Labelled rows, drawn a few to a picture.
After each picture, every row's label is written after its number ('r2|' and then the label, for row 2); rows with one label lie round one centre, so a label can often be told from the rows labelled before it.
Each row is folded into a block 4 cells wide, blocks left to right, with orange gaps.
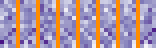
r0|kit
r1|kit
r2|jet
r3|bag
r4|bag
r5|bag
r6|bag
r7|kit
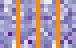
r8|bag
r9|kit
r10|bag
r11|kit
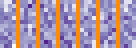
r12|bag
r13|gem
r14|jet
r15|jet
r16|bag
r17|kit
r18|bag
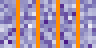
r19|kit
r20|gem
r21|jet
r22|jet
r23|gem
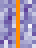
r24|kit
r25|gem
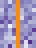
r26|gem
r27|kit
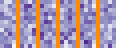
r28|bag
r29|gem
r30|jet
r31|kit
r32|jet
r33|gem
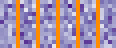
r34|gem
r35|jet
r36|gem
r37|gem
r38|jet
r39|kit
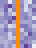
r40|gem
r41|bag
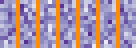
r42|kit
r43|jet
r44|gem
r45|jet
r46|bag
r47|kit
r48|jet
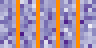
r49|kit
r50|jet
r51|kit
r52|jet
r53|gem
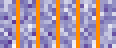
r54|bag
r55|gem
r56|bag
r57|bag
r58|bag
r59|gem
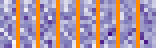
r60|bag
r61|bag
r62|jet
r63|bag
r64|bag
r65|kit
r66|kit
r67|jet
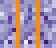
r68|kit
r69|kit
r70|jet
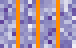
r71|gem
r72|gem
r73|kit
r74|bag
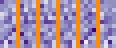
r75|kit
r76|jet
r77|jet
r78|jet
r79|kit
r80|kit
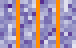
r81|gem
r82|jet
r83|kit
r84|bag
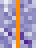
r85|bag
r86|jet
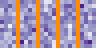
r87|gem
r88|kit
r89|bag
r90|gem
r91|jet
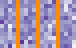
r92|gem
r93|kit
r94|gem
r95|bag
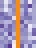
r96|bag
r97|gem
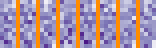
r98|jet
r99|jet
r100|bag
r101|kit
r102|jet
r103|jet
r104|bag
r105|bag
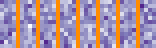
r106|kit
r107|gem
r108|jet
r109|bag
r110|gem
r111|bag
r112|kit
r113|jet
